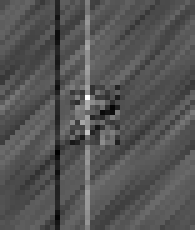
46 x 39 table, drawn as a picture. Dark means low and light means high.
Slope: none. Roughest part: centre. Calmest part: bottom right. Odd lines: columns 12 and 18. Odd patch: rougher, in the centre.
